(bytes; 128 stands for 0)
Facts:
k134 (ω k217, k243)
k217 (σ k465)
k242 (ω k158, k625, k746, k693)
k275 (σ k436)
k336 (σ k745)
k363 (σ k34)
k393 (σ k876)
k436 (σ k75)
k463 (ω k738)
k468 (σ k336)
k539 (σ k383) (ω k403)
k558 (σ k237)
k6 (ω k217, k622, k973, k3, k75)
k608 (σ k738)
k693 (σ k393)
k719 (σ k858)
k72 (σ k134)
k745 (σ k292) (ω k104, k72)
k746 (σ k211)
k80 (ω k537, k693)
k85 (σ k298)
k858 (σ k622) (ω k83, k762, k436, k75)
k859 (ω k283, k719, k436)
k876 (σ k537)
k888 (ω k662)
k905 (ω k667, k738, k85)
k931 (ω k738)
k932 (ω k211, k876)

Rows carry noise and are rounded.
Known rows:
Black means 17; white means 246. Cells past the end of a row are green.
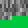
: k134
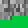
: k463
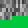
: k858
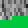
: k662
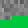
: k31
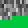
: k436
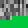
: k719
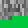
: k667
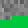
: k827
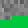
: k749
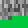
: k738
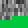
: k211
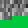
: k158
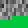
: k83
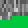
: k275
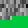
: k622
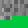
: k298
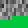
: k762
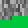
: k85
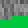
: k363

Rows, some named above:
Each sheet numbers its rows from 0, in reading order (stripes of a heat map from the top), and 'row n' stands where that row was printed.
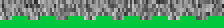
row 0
k662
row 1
k468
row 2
k667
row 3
k888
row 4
k858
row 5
k932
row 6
k888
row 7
k72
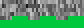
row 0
k104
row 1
k292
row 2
k667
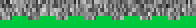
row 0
k468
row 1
k693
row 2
k859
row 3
k905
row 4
k6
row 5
k75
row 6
k859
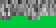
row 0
k539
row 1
k393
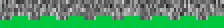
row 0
k211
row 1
k746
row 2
k80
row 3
k243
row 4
k537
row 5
k217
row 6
k858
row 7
k283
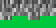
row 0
k242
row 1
k746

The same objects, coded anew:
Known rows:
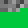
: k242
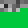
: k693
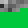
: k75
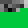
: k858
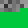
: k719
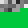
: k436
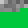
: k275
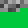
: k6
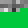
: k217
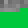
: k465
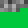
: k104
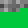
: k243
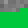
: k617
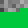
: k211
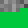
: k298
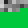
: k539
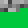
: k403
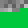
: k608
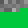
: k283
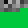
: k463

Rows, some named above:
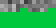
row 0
k72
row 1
k283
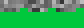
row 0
k292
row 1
k859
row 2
k932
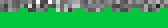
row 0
k537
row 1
k876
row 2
k336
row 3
k283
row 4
k622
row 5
k134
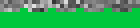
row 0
k746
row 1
k745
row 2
k393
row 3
k85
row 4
k622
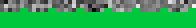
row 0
k888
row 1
k662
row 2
k738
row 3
k858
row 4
k746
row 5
k667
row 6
k436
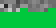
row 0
k693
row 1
k667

